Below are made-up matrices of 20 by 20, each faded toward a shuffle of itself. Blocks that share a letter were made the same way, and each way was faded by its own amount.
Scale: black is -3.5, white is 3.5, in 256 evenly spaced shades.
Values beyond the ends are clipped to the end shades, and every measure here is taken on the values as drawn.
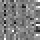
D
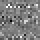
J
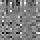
D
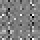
D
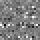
J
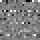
J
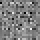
J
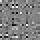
D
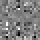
D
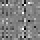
D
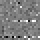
J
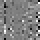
D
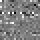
J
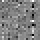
D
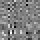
D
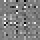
D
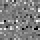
J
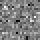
J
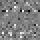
J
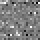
J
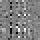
D
